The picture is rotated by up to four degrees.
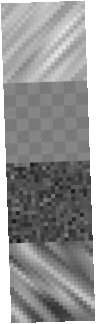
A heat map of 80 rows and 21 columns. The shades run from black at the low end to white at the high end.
The table splits into 4 rows of 1 panel. Panel 1,1: high, slanting up to the right. Panel 2,1: middling, checkered, faint in contrast. Panel 3,1: low, fine-grained. Panel 4,1: middling, slanting down to the right, strong in contrast.
